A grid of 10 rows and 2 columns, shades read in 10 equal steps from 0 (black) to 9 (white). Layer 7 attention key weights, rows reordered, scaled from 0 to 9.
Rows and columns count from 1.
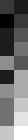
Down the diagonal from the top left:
2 2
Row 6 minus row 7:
-4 0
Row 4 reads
1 4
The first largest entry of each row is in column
1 2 2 2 1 2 2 2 2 2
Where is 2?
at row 1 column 1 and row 2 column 2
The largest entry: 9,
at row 10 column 2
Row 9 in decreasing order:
8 4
